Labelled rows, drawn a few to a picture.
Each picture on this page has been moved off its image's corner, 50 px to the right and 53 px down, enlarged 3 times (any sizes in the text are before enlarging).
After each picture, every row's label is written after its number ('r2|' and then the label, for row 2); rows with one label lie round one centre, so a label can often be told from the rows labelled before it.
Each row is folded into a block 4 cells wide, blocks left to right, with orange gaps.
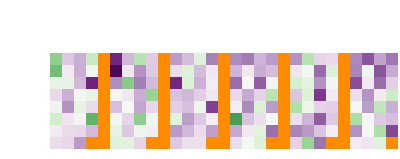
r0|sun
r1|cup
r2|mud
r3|mud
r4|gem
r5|mud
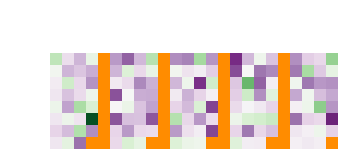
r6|sun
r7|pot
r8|mud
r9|cup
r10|pot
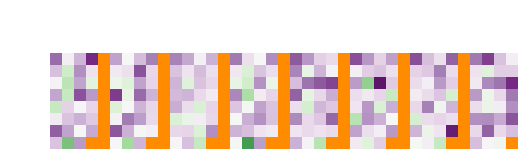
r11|gem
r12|gem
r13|mud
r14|gem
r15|pot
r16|mud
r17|mud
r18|pot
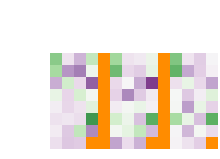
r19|sun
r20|sun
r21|sun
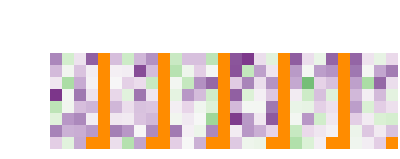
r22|gem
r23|gem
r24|sun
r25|pot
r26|cup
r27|cup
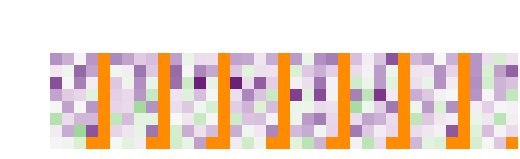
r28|mud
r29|mud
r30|cup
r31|mud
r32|gem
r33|gem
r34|mud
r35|cup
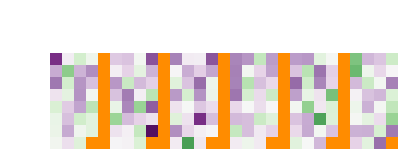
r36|cup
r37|mud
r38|gem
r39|cup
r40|cup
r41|sun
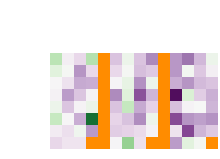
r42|sun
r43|gem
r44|pot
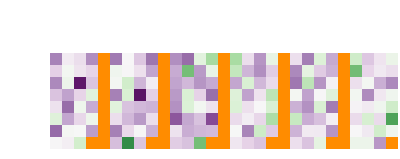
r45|mud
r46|gem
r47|pot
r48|sun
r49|mud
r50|sun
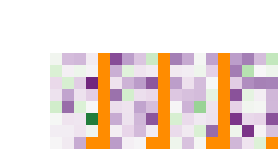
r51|sun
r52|pot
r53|mud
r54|pot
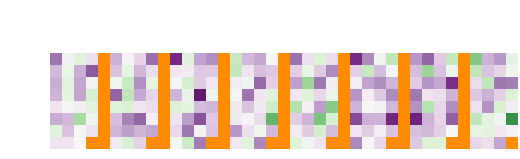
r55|cup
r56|gem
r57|gem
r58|sun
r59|cup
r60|pot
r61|pot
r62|sun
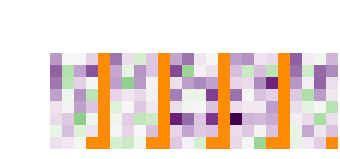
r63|cup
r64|cup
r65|pot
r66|pot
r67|cup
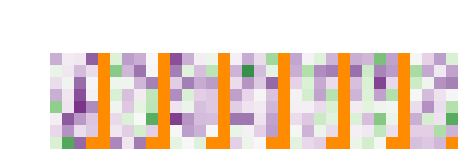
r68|gem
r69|sun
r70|pot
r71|pot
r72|cup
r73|cup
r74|sun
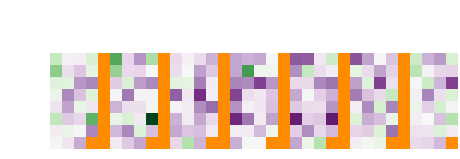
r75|sun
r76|sun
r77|gem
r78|pot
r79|pot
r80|mud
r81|sun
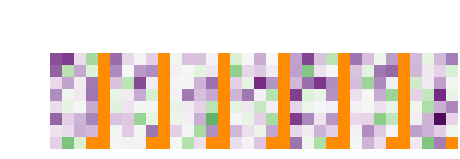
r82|pot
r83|cup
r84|sun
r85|sun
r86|pot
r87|cup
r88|gem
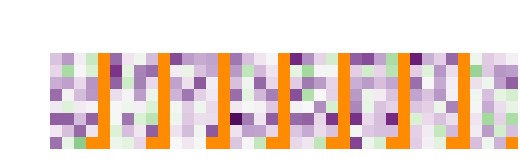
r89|pot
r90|cup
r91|mud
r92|pot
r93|pot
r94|pot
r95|mud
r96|sun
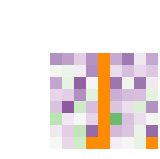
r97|mud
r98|mud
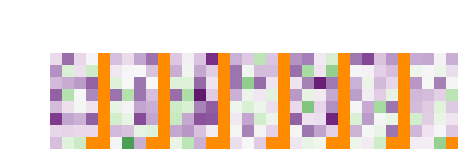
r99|pot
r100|gem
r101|gem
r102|cup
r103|pot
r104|mud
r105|mud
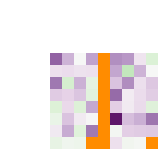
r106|mud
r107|pot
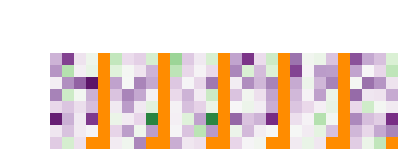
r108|pot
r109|sun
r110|sun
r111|pot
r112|cup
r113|pot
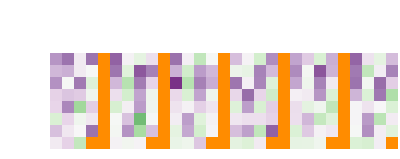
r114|mud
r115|cup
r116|cup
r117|mud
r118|cup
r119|cup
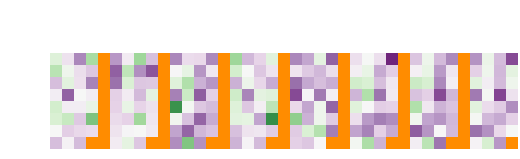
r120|sun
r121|cup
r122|gem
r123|sun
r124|mud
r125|gem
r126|gem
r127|gem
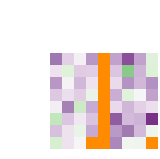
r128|mud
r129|pot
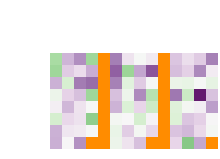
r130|sun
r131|cup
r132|gem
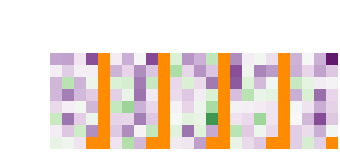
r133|mud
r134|gem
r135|sun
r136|cup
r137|gem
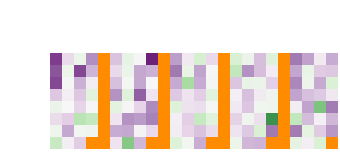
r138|cup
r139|gem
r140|cup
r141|sun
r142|mud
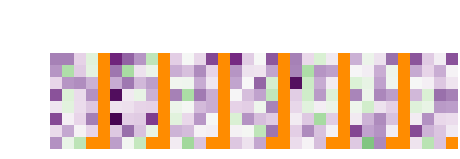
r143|pot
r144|pot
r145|gem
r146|mud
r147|cup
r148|gem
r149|gem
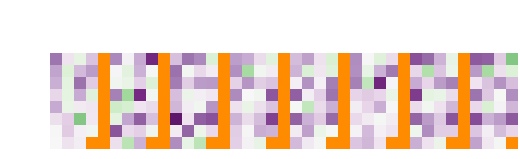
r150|cup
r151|gem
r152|pot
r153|pot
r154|pot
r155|cup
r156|pot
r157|pot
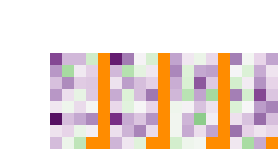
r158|pot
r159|pot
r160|cup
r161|gem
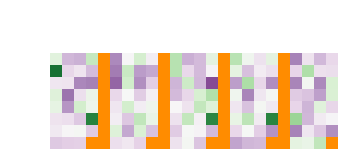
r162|sun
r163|cup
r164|sun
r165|sun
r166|mud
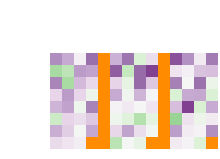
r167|mud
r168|cup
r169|mud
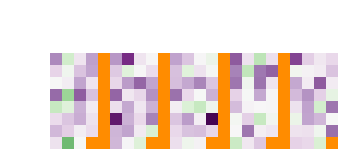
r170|gem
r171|pot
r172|pot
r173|cup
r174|mud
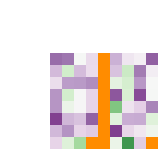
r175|pot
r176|gem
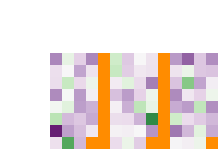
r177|gem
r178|sun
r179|mud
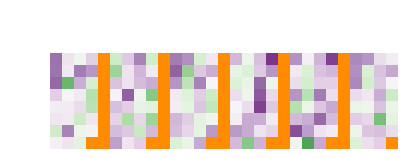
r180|cup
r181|sun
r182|cup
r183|gem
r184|gem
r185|cup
